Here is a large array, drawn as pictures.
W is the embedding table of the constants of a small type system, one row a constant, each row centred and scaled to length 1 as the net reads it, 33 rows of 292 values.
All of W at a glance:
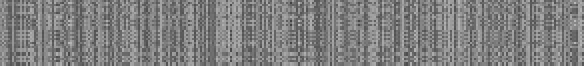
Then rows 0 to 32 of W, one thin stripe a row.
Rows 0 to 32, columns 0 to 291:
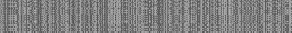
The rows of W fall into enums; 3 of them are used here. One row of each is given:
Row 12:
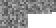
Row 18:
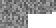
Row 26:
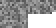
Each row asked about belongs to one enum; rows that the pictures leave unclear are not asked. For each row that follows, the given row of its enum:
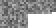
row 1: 12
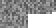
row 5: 18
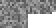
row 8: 26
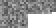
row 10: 12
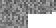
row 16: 18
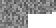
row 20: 18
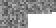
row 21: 12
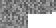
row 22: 18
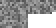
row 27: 26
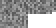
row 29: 18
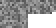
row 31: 26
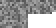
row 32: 26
